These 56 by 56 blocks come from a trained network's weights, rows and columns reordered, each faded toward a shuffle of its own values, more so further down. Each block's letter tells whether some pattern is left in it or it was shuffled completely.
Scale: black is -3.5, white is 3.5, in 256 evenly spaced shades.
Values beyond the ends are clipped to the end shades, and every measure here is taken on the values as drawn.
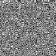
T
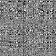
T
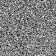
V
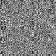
T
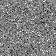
V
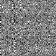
T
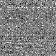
T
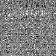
T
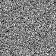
V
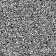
V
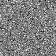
V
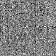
T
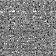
T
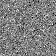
V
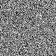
V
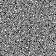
V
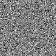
T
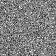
V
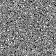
V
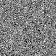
T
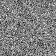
V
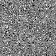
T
